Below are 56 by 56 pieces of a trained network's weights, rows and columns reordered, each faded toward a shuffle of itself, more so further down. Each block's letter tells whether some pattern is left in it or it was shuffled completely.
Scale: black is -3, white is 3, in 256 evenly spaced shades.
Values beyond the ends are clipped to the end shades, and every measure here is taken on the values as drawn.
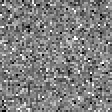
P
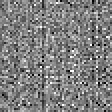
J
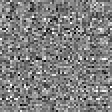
J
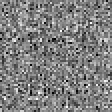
J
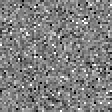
P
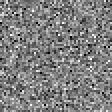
P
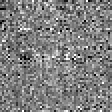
J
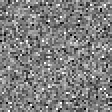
P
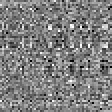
J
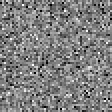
P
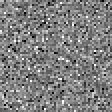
P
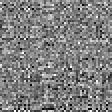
J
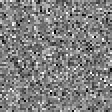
P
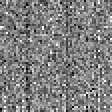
J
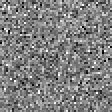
P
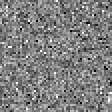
P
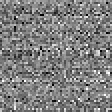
J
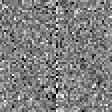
J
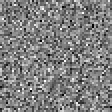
P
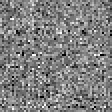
J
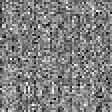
J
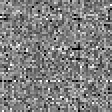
J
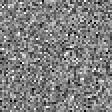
P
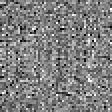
J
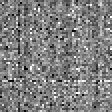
J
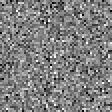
P
